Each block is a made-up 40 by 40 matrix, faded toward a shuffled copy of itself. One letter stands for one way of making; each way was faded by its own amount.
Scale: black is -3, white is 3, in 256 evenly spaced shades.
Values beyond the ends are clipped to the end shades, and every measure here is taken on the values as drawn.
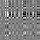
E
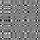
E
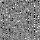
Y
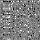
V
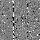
Y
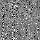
Y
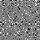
V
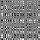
E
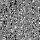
Y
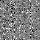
Y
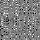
V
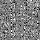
Y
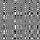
E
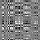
E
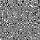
V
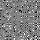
V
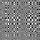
E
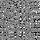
V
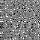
V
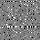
V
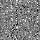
Y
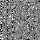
Y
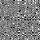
V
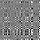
E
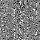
Y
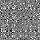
V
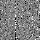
Y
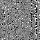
Y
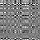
E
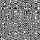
V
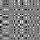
E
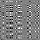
E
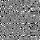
V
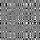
E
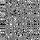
V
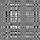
E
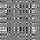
E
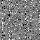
Y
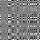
E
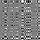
E
